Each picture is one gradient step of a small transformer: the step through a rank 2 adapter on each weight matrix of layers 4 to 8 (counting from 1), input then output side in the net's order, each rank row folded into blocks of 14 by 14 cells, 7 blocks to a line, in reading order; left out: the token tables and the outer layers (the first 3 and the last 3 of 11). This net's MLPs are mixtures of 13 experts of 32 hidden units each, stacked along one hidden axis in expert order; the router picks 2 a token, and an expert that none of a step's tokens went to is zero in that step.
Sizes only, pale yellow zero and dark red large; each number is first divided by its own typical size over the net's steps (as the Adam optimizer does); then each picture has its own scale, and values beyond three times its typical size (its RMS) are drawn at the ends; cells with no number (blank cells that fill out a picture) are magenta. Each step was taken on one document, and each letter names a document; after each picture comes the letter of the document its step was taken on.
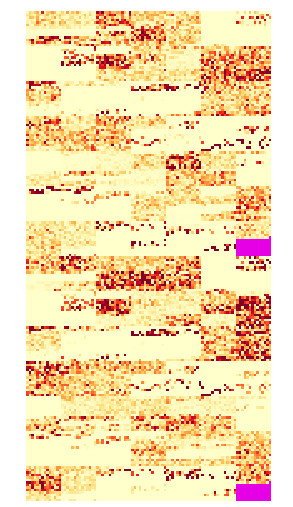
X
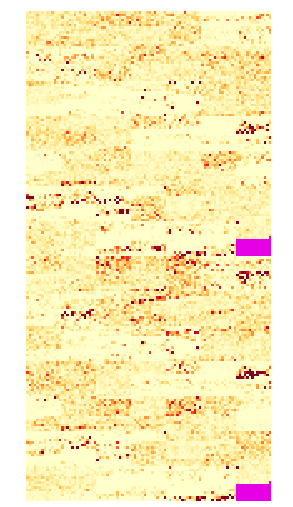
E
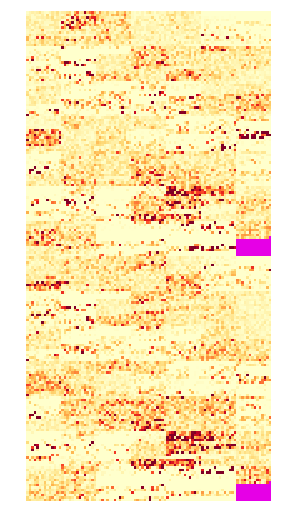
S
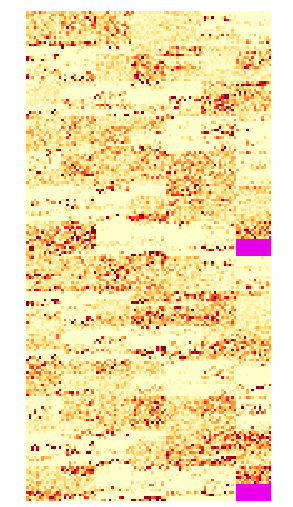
S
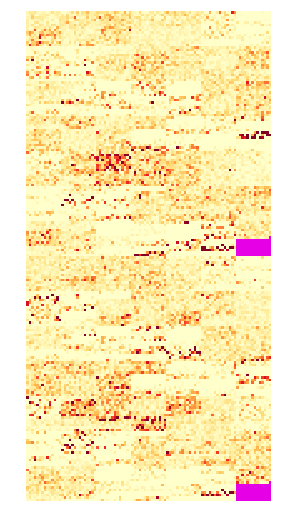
S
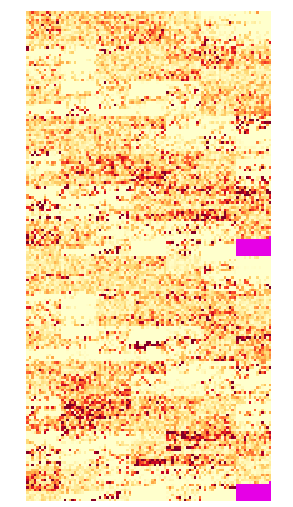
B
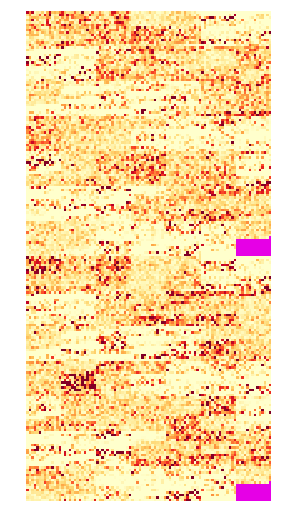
B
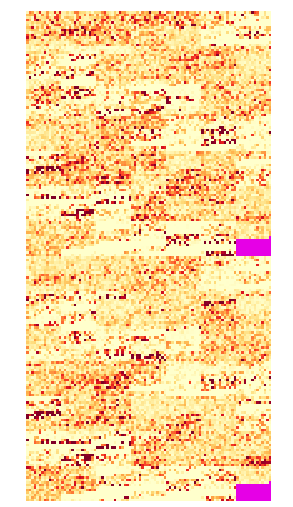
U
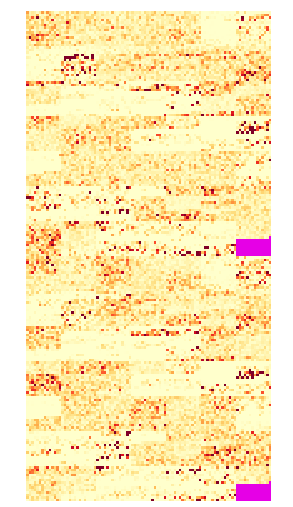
E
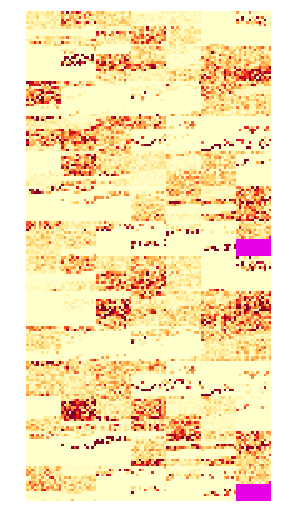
X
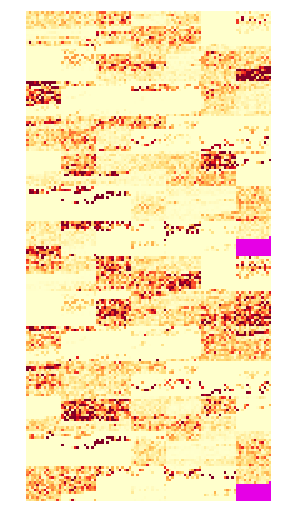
X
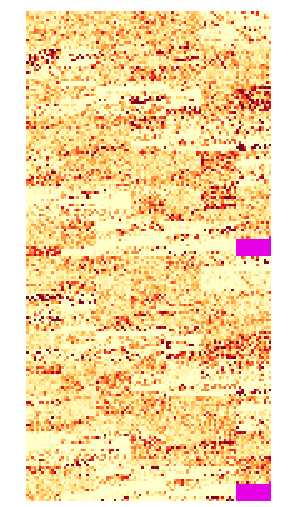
U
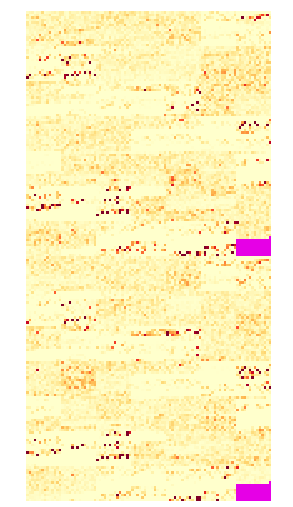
E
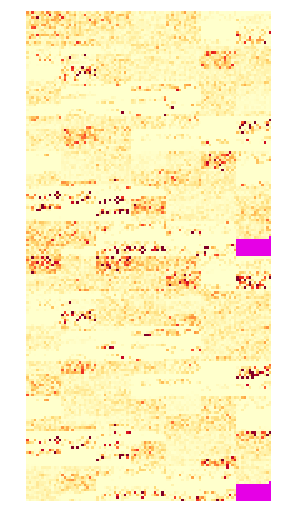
E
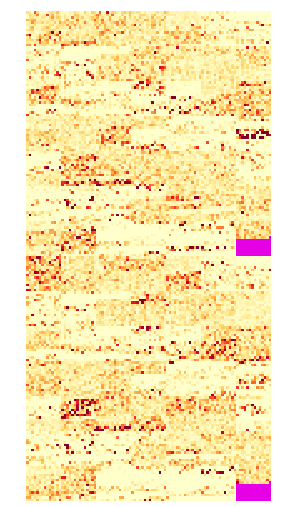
S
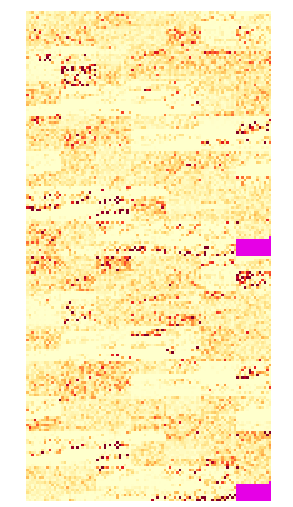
E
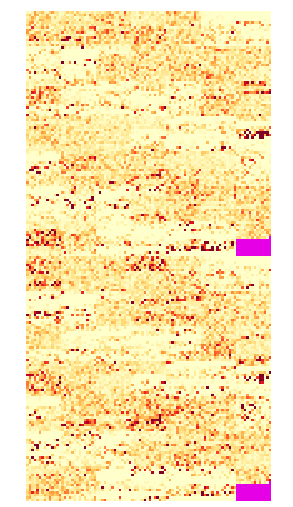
S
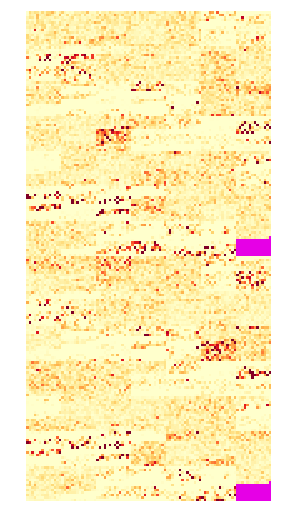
E
